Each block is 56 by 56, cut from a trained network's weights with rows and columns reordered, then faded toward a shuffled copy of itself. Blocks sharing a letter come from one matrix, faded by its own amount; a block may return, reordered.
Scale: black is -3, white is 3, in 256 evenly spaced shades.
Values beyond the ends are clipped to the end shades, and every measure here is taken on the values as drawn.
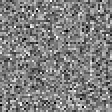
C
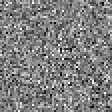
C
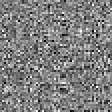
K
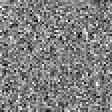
C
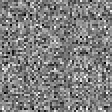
K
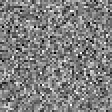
C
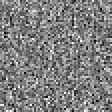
C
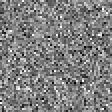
C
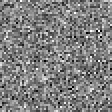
C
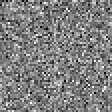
C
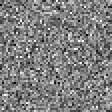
C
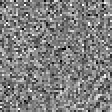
C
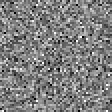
C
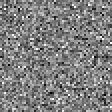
C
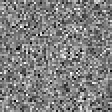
C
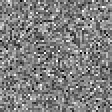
C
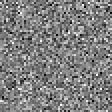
C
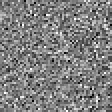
C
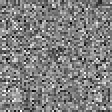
K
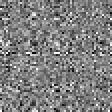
K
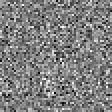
K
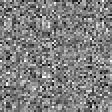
K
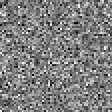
K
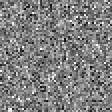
C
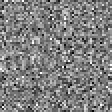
K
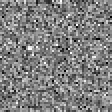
C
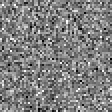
C
